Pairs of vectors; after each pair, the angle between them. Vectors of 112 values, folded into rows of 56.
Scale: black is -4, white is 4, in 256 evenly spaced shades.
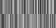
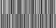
orthogonal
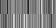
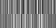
partly aligned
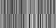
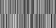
partly opposed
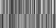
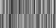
nearly parallel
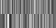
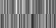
orthogonal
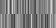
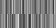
partly aligned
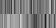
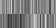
nearly opposite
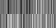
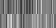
nearly parallel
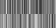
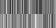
nearly parallel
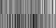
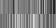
nearly opposite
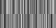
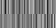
partly aligned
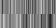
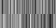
nearly parallel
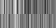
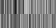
nearly opposite
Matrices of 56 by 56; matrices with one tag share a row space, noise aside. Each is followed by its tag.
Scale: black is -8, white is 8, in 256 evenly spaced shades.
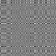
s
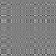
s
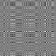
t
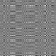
t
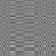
t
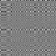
s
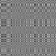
s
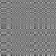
s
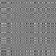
s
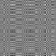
t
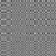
s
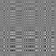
t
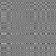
s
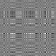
t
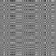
t
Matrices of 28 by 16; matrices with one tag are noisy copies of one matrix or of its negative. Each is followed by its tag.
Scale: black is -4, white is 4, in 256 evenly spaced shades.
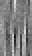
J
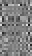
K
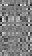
K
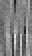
J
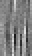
J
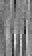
J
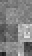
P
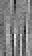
J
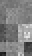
P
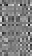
K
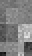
P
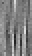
J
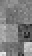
P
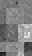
P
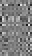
K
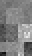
P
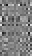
K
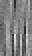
J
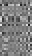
K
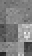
P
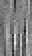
J
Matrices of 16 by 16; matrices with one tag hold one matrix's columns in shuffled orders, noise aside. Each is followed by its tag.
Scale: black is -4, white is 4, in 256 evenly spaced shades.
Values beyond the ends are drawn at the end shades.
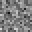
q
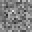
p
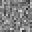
q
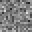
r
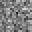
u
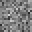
u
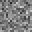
r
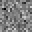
r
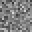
r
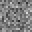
r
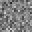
r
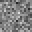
r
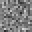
q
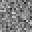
r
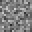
u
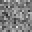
p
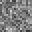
q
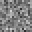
q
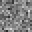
q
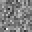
q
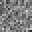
q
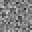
r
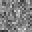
q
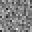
q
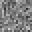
q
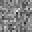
u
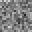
p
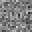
p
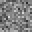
r
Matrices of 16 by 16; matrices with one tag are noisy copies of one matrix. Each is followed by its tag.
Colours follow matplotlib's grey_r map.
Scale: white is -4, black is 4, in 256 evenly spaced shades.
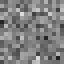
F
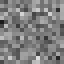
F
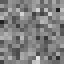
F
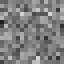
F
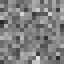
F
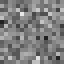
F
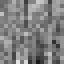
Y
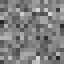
F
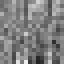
Y
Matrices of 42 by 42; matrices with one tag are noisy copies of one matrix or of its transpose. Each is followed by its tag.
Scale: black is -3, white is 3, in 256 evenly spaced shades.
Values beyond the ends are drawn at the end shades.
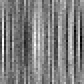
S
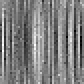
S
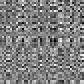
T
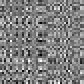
T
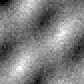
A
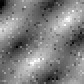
A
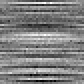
S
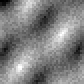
A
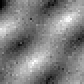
A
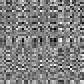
T
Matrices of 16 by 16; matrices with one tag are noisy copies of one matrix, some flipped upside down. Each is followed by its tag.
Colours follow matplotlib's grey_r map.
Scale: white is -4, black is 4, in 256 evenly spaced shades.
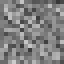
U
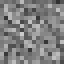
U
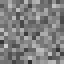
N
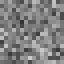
N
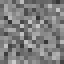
U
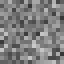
N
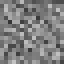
U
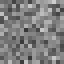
N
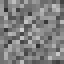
U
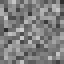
U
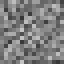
U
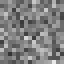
N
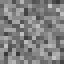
U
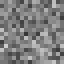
N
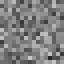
N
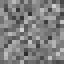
U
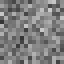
N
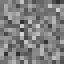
U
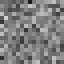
N
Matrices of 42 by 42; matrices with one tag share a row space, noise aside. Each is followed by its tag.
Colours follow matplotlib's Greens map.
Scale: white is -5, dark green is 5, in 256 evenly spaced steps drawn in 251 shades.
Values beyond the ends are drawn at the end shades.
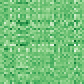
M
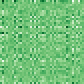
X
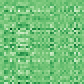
M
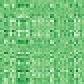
M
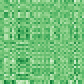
M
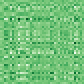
M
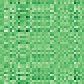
M
